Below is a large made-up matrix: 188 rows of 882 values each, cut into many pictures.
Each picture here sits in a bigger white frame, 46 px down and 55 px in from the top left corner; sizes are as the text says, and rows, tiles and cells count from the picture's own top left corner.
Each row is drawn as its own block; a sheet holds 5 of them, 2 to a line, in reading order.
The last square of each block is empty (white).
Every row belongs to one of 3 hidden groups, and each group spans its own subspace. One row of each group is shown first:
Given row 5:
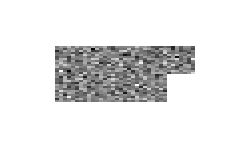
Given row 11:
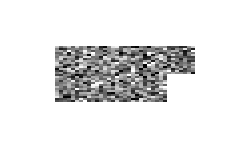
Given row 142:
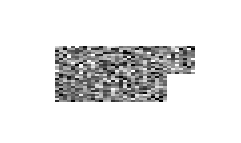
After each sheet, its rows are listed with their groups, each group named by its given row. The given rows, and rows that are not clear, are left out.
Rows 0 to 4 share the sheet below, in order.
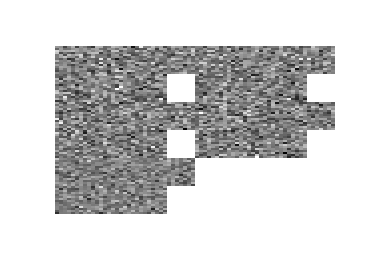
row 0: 5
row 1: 5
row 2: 11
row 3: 11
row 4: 142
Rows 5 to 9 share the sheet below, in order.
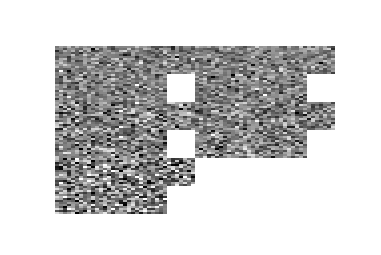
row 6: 142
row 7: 11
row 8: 5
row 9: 5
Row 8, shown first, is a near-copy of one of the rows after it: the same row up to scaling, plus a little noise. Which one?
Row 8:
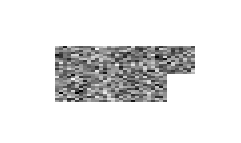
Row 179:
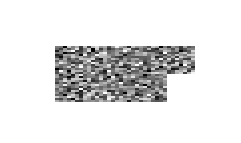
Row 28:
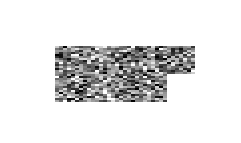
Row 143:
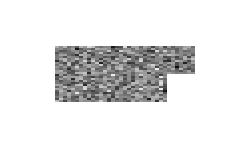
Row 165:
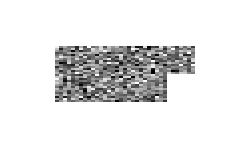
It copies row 28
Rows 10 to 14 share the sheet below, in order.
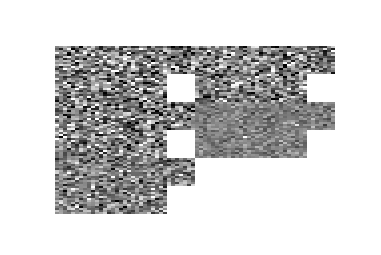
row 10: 11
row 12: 5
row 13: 5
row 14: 142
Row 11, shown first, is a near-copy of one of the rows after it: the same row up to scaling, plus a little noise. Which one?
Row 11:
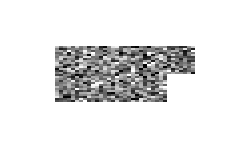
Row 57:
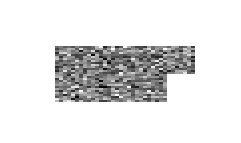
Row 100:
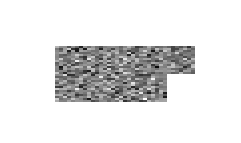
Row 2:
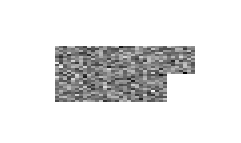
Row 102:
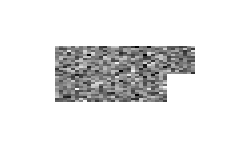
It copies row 102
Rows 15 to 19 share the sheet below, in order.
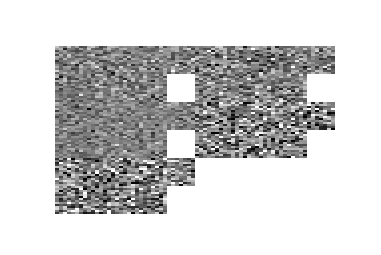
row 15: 142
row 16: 11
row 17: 142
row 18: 142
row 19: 5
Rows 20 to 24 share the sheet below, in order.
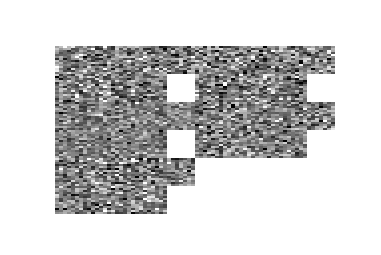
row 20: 11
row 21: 5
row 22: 11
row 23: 5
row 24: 5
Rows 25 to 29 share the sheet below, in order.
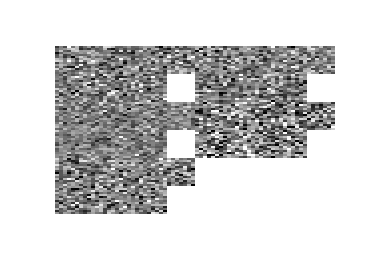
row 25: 142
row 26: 5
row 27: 11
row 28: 5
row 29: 142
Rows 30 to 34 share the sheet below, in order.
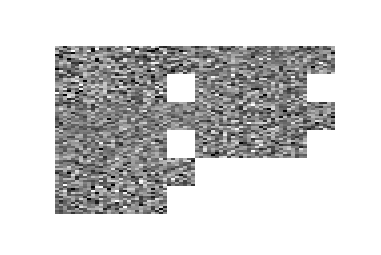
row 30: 5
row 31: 142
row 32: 11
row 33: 11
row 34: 142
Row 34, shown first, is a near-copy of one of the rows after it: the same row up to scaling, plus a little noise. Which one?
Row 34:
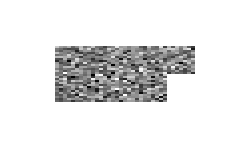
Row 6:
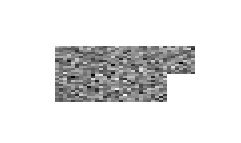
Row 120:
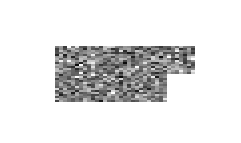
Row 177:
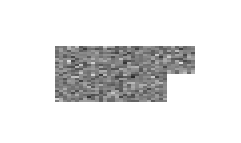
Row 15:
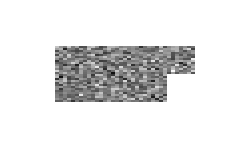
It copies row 6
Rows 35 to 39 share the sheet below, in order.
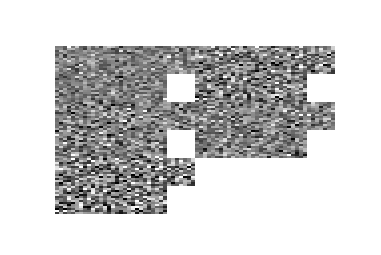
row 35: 142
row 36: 5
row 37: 11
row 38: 5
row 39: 5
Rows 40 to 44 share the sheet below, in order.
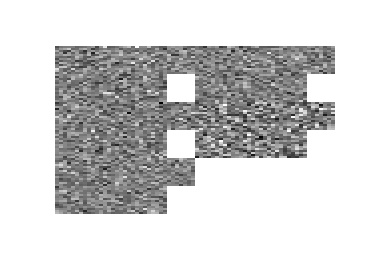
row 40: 11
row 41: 11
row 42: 142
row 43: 11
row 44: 11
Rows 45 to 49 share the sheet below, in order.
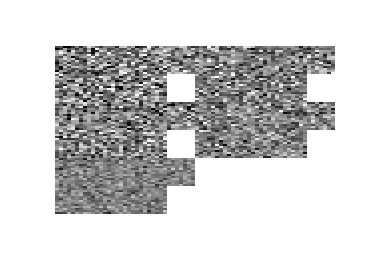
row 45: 11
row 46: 142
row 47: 5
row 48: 11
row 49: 11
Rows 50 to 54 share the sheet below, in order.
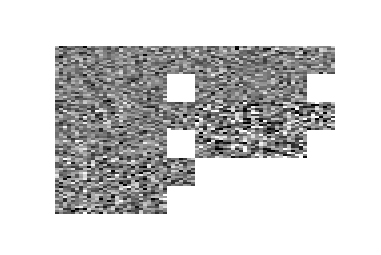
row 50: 11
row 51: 5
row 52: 5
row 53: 5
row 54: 11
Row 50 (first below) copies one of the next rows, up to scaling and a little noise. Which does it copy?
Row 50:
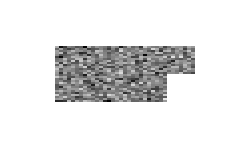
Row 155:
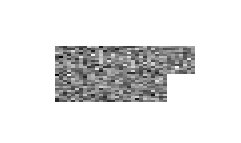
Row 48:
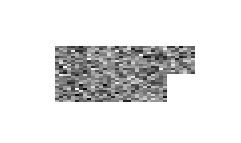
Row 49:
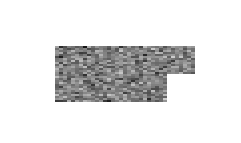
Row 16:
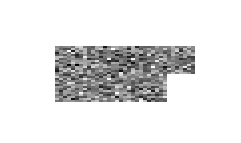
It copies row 49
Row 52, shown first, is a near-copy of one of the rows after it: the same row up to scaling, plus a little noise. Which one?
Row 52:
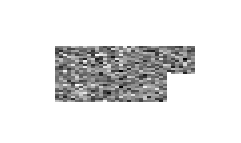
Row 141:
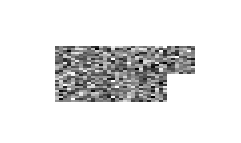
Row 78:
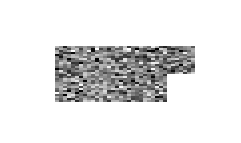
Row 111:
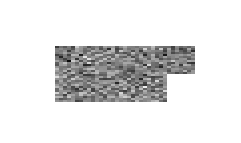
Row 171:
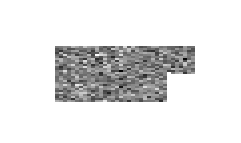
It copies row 171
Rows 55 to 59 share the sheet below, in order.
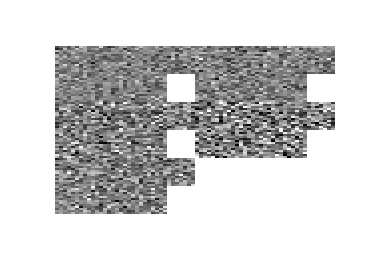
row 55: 142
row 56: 5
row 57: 11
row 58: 11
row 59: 142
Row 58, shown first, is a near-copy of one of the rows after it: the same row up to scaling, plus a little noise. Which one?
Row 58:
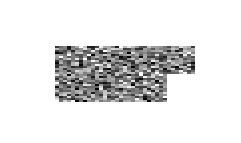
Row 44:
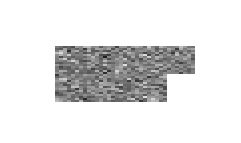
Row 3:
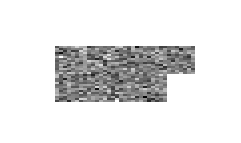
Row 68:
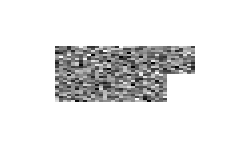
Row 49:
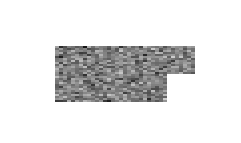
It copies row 68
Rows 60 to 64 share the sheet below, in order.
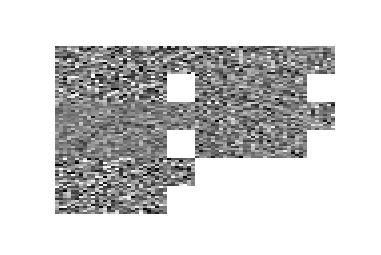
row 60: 142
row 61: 11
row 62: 5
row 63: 142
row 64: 11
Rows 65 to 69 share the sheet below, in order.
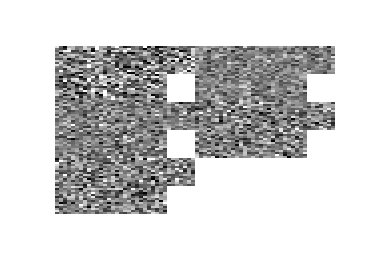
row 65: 5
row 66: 11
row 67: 11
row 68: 11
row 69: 5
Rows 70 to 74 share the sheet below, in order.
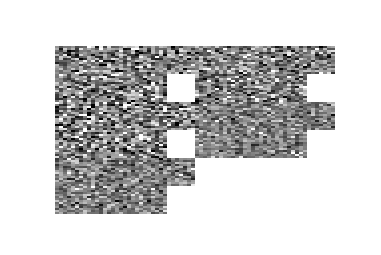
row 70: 5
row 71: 11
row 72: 5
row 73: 142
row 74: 142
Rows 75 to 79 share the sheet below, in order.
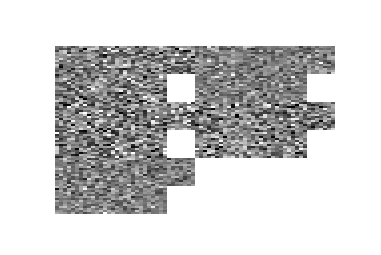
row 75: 11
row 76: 142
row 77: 11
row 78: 5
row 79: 11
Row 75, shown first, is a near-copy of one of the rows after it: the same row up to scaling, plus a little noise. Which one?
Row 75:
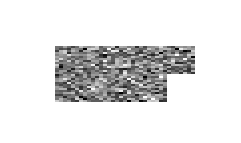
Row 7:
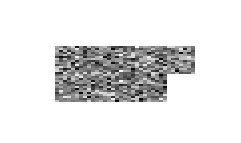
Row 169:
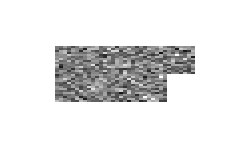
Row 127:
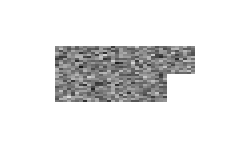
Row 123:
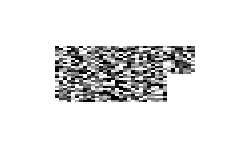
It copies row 169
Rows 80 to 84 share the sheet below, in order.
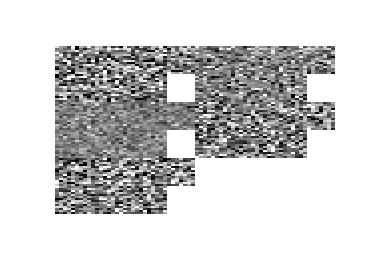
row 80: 5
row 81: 142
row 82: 5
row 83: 5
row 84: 11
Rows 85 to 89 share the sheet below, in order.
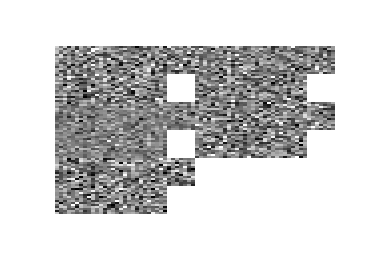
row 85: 5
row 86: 5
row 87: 142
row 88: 5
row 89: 142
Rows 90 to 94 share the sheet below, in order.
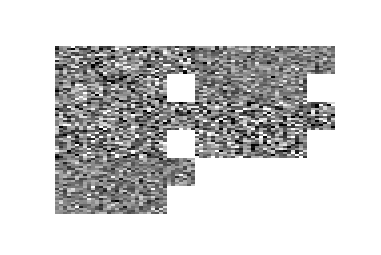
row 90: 5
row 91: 5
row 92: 11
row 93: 142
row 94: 142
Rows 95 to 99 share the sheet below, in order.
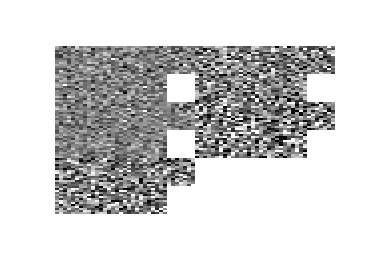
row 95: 5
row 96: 11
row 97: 11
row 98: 5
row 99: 142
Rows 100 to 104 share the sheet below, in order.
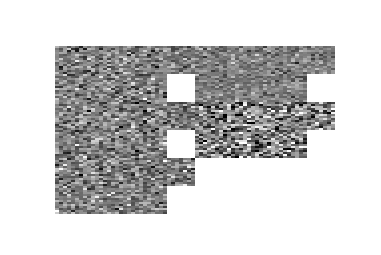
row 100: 11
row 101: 142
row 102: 11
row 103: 11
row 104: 11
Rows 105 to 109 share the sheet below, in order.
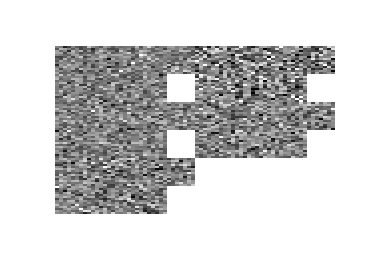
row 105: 11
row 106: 142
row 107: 11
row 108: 142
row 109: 11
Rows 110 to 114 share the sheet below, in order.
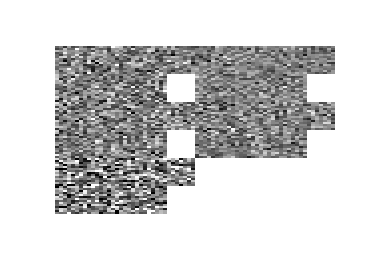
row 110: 5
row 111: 5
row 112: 142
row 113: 11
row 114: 11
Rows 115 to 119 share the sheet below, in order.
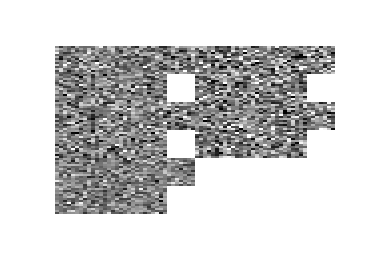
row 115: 5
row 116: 11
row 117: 142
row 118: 11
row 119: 5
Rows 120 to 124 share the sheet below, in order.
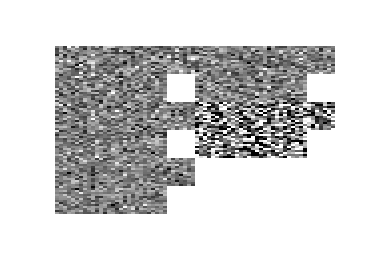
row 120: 142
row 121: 11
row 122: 142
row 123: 11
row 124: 142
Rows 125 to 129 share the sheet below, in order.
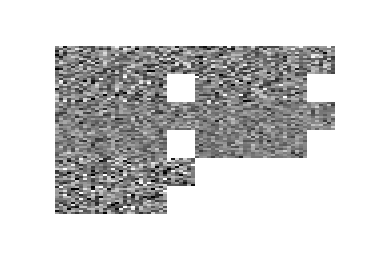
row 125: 5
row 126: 11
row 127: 11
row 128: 142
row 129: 142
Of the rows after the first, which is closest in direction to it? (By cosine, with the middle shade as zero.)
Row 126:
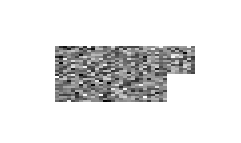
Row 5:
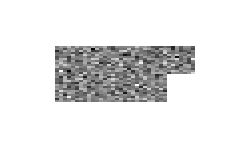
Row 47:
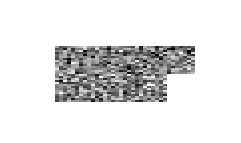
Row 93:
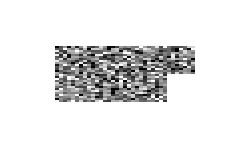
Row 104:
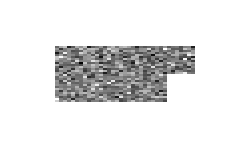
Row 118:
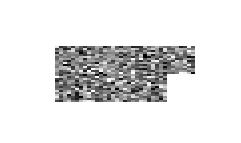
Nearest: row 118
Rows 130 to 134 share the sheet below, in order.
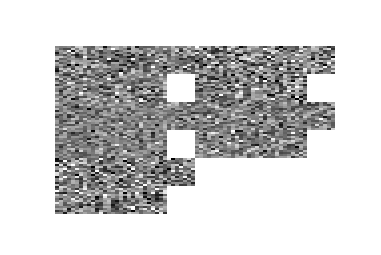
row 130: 11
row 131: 142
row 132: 142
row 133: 142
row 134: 142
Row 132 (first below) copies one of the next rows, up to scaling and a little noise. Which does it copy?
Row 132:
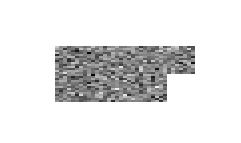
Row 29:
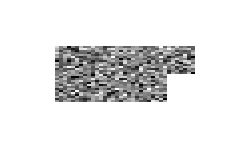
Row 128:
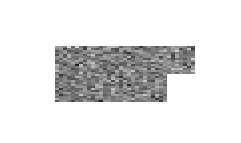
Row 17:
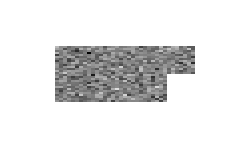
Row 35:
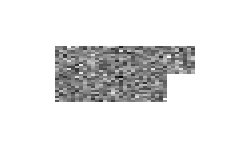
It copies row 17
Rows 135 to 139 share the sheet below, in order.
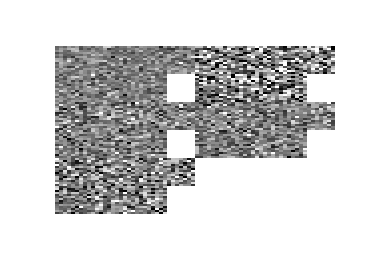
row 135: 142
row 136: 142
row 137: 11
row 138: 11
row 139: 142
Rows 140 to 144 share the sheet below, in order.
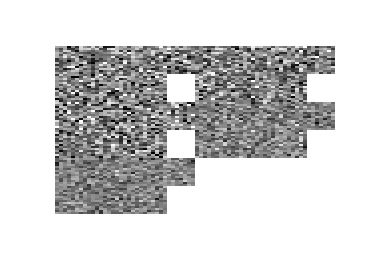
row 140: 142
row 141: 5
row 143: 5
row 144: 5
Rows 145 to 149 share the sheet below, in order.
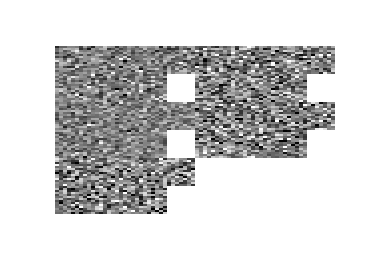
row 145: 142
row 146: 5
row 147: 11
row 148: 11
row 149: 142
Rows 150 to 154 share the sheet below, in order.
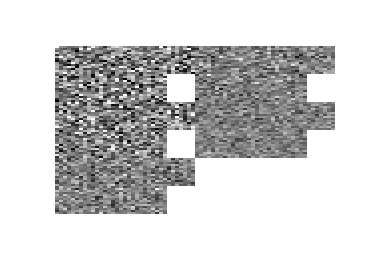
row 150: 142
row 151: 11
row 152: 142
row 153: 11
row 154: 142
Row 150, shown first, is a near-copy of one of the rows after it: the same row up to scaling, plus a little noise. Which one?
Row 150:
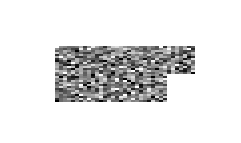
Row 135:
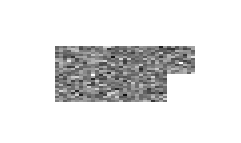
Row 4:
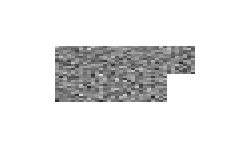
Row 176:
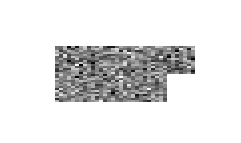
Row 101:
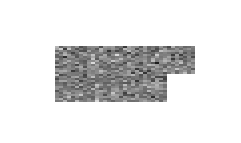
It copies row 4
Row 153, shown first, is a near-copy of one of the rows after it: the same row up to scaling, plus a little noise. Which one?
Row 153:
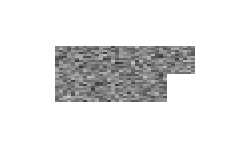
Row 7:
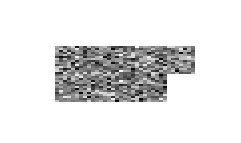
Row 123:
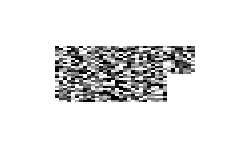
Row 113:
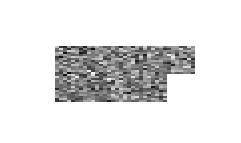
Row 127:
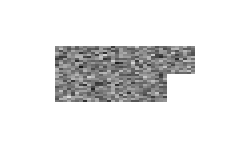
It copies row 127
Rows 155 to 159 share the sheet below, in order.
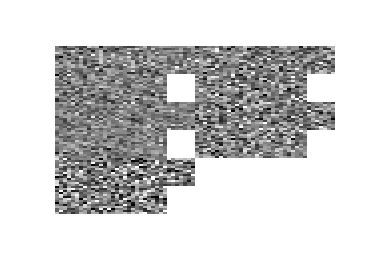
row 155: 11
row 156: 142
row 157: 5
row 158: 11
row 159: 5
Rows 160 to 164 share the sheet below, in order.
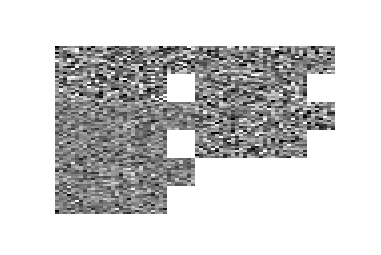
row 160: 142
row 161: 5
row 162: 5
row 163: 142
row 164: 11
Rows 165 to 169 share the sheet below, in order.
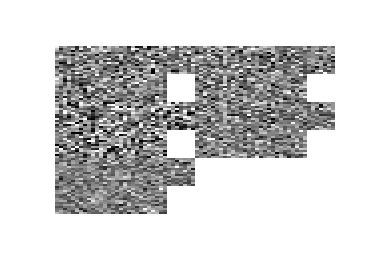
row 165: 5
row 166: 11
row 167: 142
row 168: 11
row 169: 11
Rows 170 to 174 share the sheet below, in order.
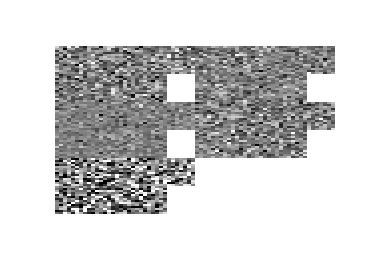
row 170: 142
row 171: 5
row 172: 5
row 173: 142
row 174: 5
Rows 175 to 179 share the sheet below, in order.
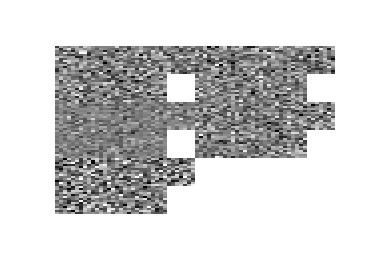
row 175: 11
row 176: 142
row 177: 142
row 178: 5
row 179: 5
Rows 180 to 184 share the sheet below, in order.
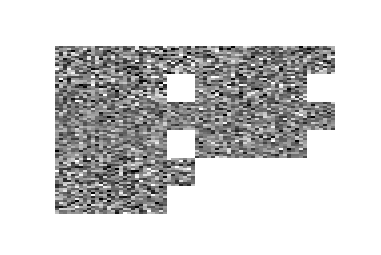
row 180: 5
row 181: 142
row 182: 5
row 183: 11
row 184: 11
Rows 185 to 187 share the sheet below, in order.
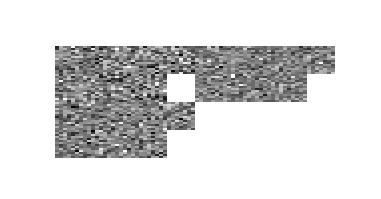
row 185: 5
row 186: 142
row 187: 142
